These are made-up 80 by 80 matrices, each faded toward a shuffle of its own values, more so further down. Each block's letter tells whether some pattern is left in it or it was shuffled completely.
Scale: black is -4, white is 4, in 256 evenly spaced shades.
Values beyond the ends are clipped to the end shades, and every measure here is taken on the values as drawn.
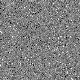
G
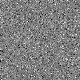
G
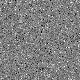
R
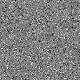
G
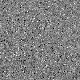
G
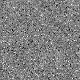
G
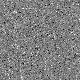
R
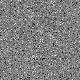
G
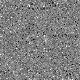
G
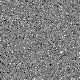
G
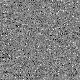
G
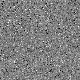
G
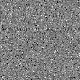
G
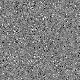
G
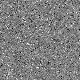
R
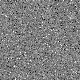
R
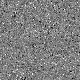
R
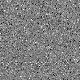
G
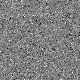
R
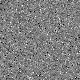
R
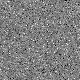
R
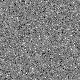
R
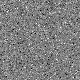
R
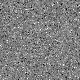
R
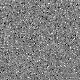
G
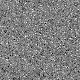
R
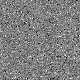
G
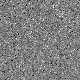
R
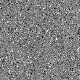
G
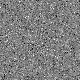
R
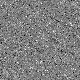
R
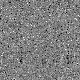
G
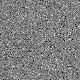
G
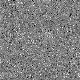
G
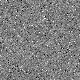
R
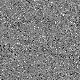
G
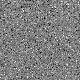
G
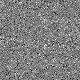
G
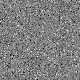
R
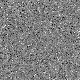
R
